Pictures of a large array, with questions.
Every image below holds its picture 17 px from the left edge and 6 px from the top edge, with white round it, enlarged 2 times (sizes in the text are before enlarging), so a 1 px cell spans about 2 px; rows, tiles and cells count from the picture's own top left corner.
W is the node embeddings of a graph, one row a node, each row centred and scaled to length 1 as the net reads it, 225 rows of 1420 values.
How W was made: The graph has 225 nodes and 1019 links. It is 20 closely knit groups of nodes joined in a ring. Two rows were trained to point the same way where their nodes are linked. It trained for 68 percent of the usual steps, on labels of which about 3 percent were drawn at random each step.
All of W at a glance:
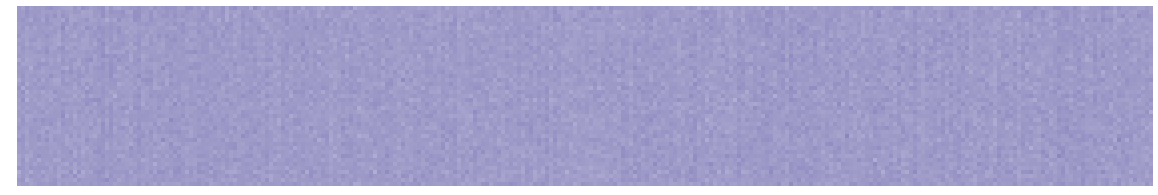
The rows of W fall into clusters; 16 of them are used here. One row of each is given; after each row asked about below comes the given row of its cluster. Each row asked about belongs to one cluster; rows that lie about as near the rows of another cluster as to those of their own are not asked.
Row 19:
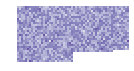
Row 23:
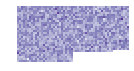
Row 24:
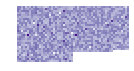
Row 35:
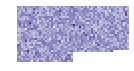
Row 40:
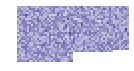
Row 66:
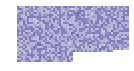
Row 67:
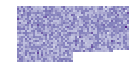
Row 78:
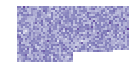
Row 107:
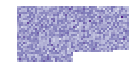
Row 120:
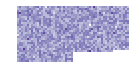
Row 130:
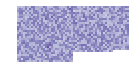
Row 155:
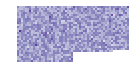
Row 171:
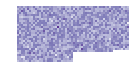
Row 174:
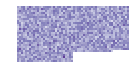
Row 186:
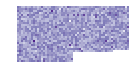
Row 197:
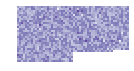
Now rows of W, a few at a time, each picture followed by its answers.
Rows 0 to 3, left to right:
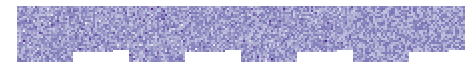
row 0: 35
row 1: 107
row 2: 78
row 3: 174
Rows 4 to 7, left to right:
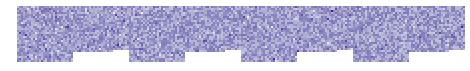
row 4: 78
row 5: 171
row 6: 66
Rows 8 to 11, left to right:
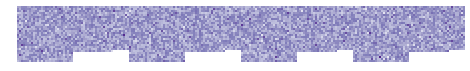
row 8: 23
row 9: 197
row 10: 197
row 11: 66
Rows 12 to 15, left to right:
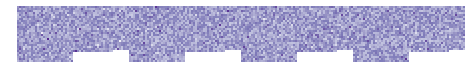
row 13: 23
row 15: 107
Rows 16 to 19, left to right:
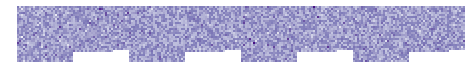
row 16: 66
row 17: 66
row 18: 174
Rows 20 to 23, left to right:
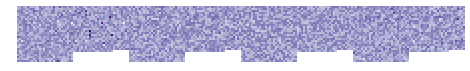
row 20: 40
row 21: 171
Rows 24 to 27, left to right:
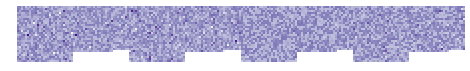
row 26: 171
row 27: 130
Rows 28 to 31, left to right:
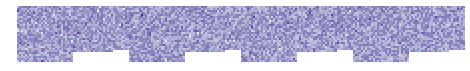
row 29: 107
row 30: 67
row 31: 23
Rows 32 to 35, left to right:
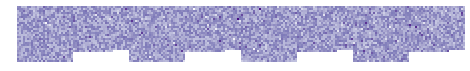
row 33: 24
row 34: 171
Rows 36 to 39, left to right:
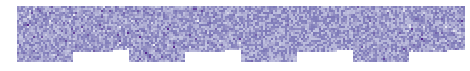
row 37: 24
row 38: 23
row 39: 66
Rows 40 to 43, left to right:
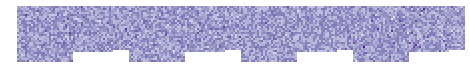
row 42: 67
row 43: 155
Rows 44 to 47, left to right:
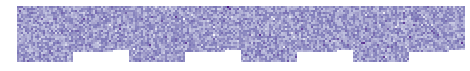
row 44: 186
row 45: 155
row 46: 24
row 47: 66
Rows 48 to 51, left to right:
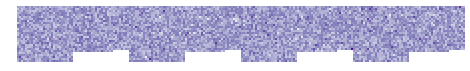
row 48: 197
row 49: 186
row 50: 67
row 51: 19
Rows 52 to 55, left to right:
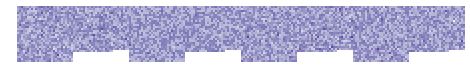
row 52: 78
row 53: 171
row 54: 155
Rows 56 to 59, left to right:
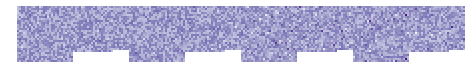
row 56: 174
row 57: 78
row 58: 19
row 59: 107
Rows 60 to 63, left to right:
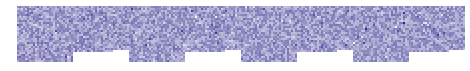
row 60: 120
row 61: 78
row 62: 24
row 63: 66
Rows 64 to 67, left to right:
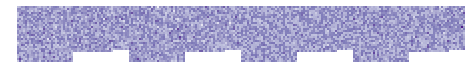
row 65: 120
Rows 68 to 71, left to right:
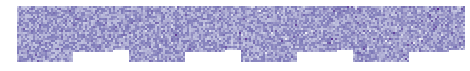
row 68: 130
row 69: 155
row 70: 186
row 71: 19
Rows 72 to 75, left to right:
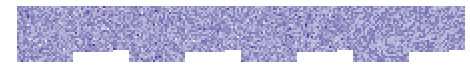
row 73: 78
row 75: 107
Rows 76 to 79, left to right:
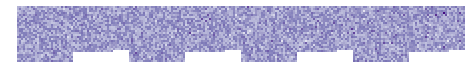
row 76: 197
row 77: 78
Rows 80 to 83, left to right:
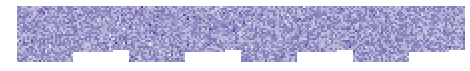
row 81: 67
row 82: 120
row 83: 155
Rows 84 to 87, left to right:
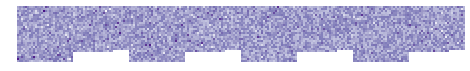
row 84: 120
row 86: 67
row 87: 35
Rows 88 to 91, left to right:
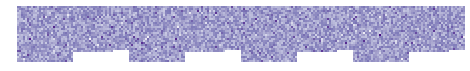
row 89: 174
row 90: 130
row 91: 19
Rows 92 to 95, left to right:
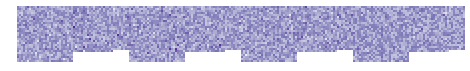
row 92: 197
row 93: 171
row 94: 40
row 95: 155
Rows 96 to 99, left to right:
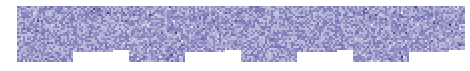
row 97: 120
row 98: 19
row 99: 120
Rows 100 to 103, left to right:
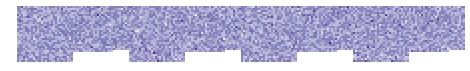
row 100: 186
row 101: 78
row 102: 186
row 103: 23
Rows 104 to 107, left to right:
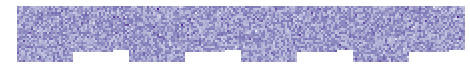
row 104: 67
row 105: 155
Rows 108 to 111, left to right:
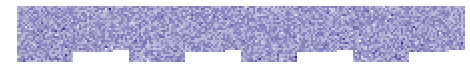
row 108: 130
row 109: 107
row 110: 155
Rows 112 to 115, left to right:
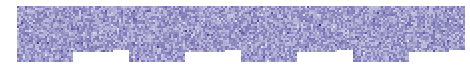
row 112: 197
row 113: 35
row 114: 66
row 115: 67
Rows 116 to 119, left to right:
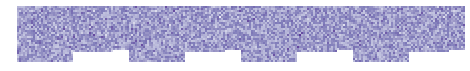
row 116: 130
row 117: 107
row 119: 19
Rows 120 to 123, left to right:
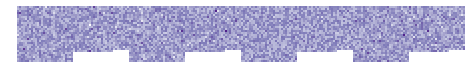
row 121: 78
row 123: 174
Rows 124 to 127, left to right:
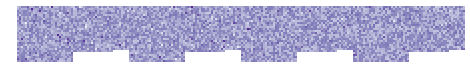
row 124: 120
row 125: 197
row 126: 174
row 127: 35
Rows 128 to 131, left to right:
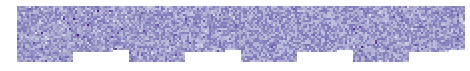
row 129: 67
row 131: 186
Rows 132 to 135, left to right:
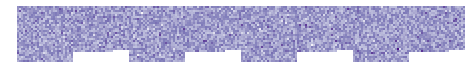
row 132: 23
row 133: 171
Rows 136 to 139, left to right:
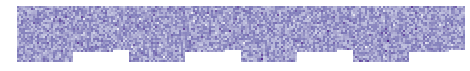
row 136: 197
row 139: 155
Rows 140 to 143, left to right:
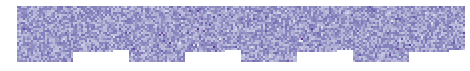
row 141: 155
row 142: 23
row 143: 19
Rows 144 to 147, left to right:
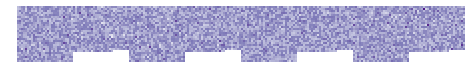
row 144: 174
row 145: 155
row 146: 23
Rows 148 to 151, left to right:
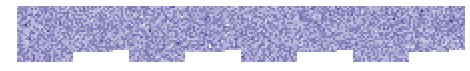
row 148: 78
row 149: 24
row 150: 66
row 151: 67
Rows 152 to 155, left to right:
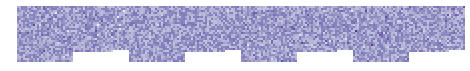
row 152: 23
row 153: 35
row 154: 67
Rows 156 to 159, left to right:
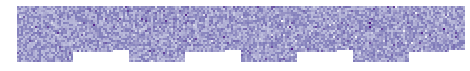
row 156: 66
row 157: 23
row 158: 35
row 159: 40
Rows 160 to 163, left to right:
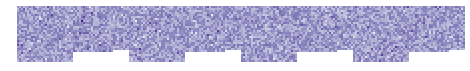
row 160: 171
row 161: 171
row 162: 35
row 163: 186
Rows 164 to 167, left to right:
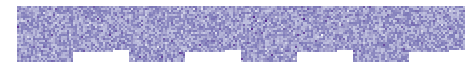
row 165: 78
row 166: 107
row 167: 35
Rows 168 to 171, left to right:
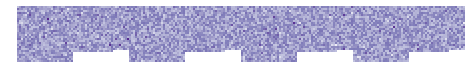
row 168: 107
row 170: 155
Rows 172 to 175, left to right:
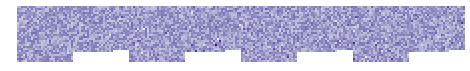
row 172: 107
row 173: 67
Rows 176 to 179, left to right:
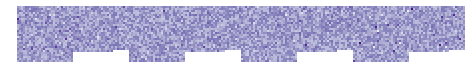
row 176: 19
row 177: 186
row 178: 67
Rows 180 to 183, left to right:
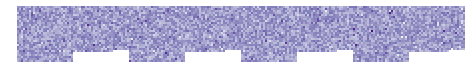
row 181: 197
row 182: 23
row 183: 186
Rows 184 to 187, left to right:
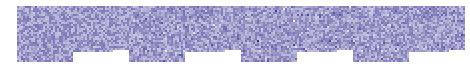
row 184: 155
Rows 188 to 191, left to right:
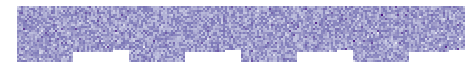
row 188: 40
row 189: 19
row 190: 67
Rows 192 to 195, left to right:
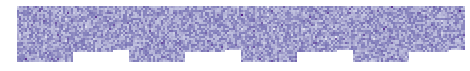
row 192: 120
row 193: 24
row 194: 155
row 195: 130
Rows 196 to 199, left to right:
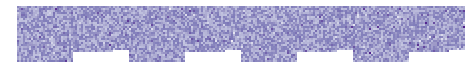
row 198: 186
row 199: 171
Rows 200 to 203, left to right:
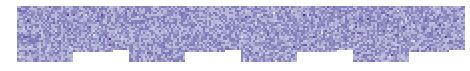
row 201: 35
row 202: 186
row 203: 23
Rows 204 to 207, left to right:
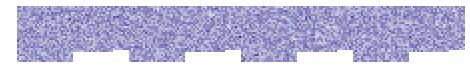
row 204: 24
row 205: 19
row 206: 197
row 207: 66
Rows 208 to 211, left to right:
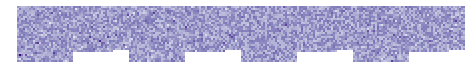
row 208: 197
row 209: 197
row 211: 23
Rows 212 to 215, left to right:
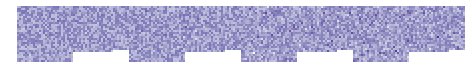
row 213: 40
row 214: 67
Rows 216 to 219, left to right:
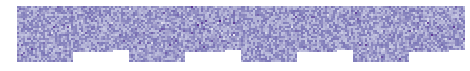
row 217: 197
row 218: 24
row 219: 35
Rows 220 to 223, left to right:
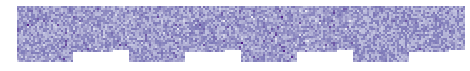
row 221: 174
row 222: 186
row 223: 78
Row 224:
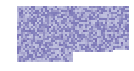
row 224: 130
